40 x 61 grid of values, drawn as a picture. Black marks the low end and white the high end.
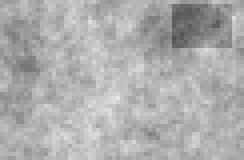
Grain: blotchy. Roughest part: top right. Stripes: none. Odd patch: lower, in the top right.
